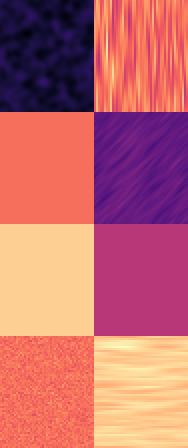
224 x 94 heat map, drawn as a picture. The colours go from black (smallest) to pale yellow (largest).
The table splits into 4 rows of 2 panels. Panel 1,1: very low, blotchy, faint in contrast. Panel 1,2: high, streaked downward. Panel 2,1: high, flat. Panel 2,2: low, slanting up to the right, faint in contrast. Panel 3,1: very high, flat. Panel 3,2: middling, flat. Panel 4,1: high, fine-grained, faint in contrast. Panel 4,2: very high, streaked across, faint in contrast.
